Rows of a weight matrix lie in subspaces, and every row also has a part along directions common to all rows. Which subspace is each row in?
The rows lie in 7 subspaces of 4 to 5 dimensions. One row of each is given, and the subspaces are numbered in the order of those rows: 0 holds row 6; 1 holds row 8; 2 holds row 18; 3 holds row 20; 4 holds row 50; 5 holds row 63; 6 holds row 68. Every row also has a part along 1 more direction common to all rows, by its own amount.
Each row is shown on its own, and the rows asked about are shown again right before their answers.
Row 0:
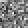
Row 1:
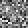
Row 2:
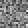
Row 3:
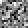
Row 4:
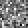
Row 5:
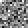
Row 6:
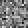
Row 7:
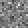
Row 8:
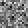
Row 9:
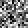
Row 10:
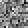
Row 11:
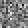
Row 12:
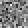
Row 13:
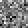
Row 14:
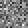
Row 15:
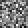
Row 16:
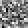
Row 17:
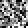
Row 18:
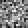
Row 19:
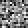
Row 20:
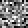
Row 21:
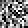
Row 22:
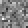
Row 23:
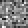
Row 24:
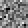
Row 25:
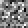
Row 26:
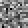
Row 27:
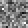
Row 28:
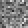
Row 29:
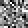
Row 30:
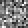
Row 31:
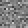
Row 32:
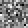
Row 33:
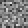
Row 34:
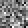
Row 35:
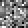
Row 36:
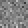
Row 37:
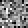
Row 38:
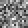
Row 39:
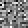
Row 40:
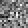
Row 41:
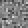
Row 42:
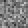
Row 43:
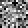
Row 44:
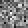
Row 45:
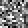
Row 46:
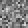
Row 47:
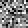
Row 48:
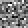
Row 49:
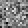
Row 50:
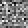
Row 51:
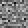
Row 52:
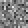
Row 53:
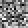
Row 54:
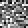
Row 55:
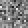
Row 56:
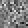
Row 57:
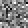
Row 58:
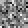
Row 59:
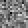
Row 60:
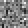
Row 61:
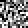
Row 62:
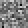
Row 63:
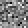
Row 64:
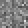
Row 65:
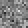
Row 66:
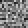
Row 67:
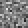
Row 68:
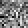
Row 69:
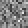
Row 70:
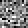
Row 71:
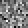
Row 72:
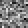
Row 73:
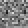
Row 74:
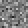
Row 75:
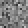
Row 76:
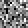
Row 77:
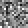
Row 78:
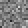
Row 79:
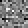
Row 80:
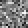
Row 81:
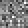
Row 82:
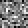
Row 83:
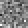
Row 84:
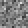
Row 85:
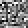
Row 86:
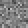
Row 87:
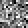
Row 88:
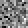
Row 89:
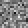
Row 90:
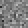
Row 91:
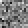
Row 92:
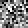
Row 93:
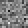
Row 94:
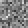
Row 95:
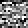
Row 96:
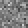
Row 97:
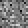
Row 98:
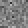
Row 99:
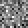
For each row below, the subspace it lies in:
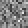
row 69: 3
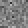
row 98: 1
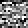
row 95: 4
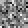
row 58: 1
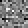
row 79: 0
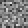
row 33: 2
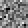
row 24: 4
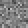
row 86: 5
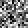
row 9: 1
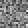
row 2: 5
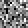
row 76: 4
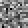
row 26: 5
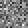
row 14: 4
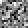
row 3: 6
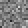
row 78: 0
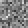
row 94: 6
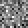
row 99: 6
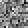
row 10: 3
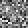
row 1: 4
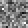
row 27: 4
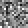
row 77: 1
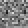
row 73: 3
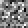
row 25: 6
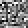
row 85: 4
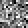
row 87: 5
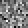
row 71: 6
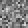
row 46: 4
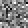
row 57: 5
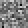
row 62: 3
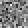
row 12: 2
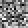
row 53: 1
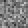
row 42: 0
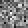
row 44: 2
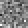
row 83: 2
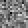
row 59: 2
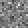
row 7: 1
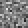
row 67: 2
